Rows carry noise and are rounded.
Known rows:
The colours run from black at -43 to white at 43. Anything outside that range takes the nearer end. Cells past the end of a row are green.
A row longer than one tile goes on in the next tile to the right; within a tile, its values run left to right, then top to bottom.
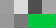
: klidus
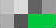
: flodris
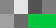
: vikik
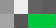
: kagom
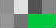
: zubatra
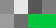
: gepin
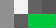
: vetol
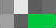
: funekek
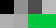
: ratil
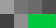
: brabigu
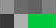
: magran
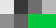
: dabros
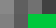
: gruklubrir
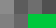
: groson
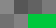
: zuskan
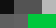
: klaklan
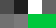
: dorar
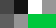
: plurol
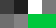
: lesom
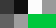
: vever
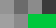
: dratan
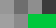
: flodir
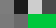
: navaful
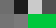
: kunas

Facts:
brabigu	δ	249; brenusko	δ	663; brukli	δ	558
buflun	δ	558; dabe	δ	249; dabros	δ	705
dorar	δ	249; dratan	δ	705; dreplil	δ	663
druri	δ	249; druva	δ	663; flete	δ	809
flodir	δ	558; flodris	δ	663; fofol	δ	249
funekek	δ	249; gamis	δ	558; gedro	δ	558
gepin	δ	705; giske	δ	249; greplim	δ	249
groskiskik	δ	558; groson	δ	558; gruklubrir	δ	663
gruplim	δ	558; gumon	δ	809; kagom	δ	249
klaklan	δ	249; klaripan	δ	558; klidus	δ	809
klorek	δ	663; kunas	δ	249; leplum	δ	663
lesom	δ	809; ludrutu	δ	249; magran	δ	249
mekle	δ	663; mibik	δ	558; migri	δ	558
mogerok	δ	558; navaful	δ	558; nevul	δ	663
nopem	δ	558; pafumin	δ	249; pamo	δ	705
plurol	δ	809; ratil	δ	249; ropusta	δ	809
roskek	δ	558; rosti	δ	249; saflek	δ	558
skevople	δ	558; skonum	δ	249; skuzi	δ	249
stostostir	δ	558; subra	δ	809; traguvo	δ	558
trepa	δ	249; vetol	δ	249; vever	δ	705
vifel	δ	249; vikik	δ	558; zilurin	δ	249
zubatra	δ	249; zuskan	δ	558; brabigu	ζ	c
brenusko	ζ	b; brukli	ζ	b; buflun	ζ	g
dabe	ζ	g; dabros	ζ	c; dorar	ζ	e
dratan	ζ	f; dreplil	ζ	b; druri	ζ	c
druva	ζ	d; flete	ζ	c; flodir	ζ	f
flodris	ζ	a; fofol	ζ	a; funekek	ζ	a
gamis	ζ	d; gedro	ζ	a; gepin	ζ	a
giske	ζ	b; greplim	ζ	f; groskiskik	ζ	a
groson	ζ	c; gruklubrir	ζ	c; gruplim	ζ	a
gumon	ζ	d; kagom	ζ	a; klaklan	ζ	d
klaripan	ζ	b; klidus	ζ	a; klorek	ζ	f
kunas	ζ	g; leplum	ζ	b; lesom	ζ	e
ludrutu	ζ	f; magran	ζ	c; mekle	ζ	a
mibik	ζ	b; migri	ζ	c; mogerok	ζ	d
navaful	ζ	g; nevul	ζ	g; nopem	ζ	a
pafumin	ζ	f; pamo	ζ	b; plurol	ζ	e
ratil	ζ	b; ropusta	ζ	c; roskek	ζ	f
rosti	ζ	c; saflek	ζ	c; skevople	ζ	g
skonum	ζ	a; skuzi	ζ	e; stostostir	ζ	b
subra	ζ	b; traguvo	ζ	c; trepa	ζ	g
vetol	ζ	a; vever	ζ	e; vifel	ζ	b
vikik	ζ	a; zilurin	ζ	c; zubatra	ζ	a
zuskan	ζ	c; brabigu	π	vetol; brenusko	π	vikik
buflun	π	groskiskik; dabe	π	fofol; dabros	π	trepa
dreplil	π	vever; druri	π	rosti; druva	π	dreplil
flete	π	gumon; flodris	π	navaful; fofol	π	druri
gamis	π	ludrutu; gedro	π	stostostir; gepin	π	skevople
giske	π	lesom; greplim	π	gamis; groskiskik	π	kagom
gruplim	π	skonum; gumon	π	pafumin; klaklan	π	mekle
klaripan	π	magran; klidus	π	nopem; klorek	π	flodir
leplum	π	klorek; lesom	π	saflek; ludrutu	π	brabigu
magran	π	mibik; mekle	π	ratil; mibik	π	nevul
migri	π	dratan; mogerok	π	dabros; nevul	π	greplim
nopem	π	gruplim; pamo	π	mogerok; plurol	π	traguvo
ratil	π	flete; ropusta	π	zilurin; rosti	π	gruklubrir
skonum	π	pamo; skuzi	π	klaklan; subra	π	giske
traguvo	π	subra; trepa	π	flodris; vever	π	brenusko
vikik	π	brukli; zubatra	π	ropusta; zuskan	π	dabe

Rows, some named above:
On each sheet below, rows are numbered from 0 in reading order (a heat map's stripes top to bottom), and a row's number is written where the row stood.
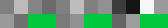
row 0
vifel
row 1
klaripan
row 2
vever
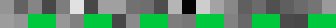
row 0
roskek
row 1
fofol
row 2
brabigu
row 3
trepa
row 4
groson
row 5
druva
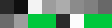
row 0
skuzi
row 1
greplim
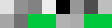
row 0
pamo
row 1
ratil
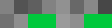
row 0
traguvo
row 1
roskek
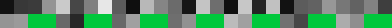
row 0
flete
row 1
mogerok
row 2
dabe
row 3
buflun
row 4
mekle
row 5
gumon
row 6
pafumin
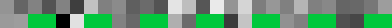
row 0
klorek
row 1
nevul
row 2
groson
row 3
skonum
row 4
mibik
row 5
leplum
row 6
druva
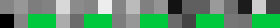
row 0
gamis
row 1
pamo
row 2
klaripan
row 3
gumon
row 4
skevople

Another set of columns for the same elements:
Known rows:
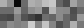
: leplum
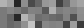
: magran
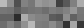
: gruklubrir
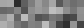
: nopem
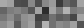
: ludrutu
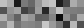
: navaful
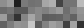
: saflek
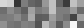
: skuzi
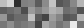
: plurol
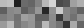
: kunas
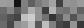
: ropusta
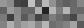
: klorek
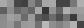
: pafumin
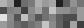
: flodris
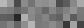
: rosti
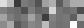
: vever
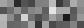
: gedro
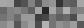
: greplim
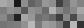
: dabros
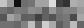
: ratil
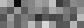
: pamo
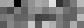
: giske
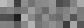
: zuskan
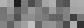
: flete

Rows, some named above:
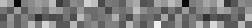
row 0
pamo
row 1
dorar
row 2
pamo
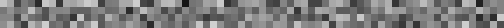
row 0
druva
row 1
dabe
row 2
vifel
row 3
pafumin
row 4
vetol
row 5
mogerok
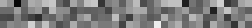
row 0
leplum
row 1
lesom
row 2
nevul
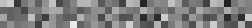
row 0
lesom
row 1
mogerok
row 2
mogerok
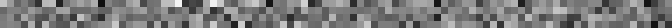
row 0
gamis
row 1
traguvo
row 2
skevople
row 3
mibik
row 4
brabigu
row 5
dabros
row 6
klidus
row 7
kagom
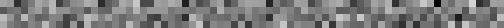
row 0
funekek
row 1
mekle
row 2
magran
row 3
groson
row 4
vetol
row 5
klaripan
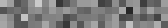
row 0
fofol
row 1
roskek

